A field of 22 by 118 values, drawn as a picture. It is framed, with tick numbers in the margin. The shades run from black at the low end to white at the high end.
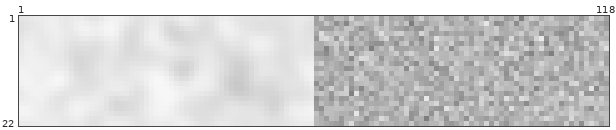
The table splits into one row of 2 panels. Panel 1,1: very high, blotchy, faint in contrast. Panel 1,2: high, fine-grained.
